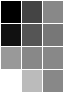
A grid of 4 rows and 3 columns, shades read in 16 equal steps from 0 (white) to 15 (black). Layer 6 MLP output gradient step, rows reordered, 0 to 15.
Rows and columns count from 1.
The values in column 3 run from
7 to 8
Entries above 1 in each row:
3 3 3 2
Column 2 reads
11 10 7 4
